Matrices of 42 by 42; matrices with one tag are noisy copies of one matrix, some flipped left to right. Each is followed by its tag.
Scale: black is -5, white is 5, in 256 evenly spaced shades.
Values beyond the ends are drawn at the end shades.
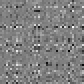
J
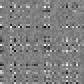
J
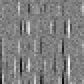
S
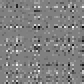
J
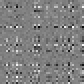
J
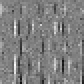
S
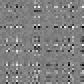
J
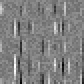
S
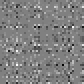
J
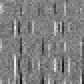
S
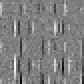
S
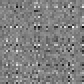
J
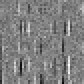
S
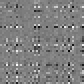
J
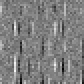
S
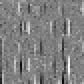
S
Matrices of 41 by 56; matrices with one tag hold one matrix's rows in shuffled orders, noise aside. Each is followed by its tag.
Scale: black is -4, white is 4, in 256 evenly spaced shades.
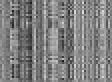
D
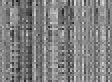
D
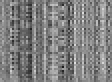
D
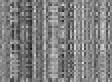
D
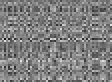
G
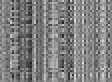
D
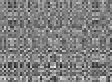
G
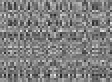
G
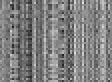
D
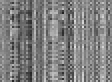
D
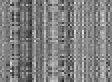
D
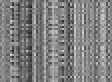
D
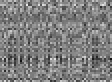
G
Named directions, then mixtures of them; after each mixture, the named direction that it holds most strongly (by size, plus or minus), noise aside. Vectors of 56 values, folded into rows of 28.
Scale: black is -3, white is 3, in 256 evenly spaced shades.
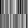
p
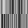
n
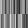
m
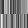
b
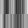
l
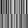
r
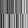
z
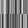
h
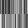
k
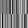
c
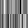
h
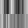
l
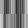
l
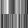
l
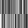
k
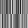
c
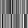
c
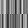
h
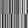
c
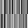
b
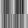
l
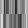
l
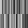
m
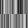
p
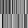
c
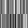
m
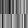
c
